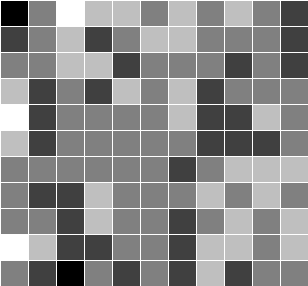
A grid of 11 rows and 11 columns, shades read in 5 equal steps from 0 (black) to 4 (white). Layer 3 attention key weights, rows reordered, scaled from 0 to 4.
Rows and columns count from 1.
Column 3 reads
4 3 3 2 2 2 2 1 1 1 0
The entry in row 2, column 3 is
3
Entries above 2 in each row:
5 3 2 3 3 1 3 3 3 5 1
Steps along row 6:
down up same same same same down same same up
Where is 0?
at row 1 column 1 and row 11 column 3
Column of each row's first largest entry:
3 3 3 1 1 1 9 4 4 1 8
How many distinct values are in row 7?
3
